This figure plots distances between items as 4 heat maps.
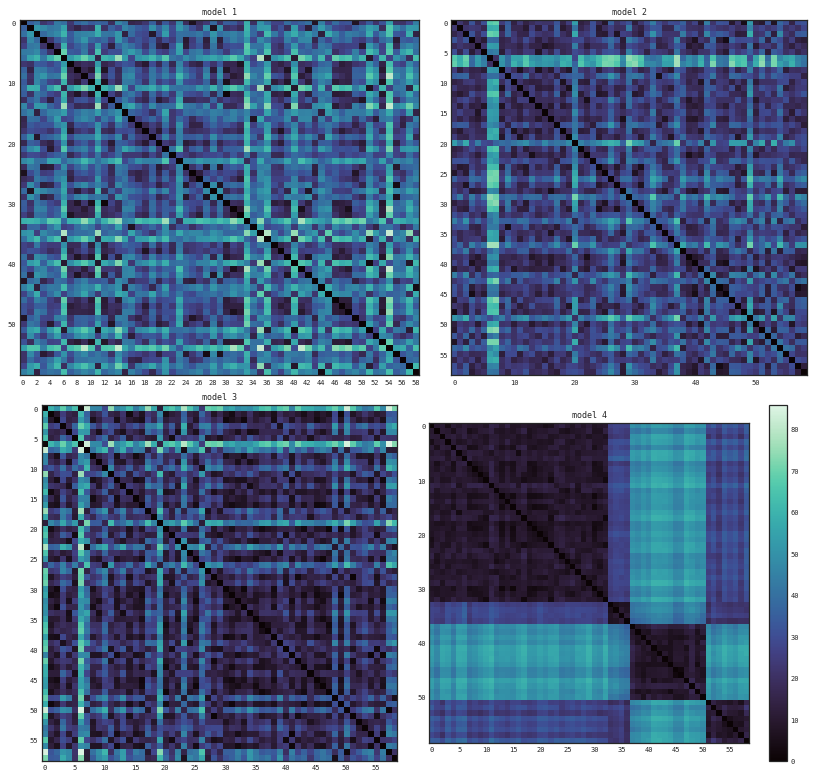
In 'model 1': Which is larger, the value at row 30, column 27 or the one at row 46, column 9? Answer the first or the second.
the first
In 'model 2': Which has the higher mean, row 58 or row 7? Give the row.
7
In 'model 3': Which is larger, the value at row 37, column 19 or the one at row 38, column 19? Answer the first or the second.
the first
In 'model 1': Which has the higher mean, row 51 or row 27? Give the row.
51
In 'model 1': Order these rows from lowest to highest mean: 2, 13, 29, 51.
13, 29, 2, 51
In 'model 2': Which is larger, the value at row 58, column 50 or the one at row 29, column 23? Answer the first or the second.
the second
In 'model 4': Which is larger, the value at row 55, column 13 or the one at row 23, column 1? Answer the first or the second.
the first
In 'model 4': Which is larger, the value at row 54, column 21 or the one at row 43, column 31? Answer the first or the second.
the second
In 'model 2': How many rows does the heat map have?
59
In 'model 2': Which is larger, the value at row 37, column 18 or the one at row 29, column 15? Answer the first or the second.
the first
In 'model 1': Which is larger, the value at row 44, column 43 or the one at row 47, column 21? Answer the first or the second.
the first
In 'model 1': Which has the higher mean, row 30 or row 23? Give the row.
23
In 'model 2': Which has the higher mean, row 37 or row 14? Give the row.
37
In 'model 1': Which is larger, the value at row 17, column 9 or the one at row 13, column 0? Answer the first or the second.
the first
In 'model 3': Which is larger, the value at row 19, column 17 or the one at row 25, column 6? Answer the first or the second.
the first
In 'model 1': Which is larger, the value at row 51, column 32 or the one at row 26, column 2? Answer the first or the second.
the first
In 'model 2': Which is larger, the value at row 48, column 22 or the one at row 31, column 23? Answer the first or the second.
the second
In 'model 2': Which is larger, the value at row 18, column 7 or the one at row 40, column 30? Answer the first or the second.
the first
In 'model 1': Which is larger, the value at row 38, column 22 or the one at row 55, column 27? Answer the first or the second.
the first
